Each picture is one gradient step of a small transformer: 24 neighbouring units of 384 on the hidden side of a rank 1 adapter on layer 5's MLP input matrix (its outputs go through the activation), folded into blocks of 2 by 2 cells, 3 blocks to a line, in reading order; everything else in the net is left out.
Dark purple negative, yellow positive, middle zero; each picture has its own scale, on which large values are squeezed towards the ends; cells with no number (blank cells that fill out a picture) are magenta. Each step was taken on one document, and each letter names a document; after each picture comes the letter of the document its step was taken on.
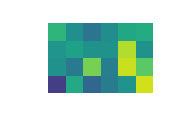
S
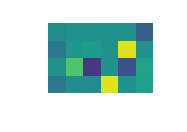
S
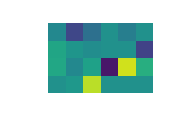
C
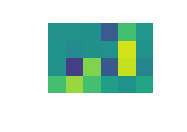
S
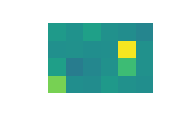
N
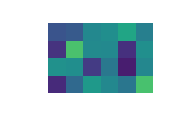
S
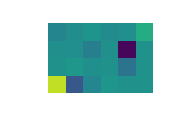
N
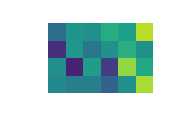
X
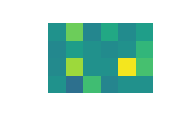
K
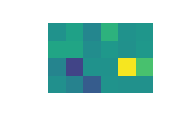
K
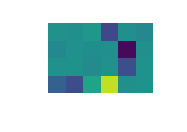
N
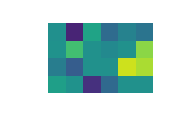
K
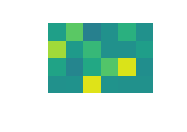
C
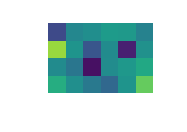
X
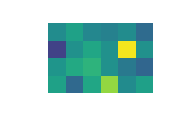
X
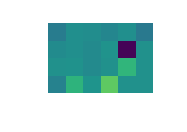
N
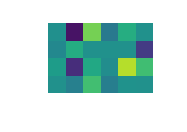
K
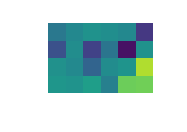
X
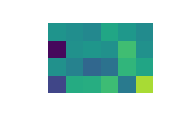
X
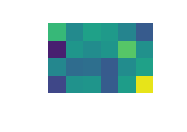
X
